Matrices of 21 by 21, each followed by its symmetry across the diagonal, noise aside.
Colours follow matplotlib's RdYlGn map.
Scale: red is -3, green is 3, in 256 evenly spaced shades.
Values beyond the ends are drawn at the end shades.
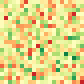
neither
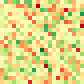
neither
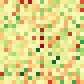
neither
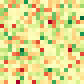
antisymmetric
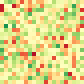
neither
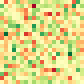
antisymmetric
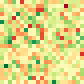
antisymmetric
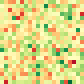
neither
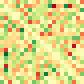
antisymmetric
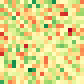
antisymmetric
